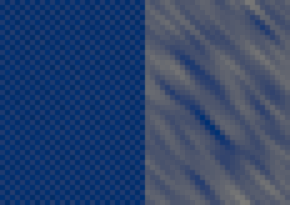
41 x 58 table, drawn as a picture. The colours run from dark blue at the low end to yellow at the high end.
The table splits into one row of 2 panels. Panel 1,1: very low, checkered, faint in contrast. Panel 1,2: low, slanting down to the right.
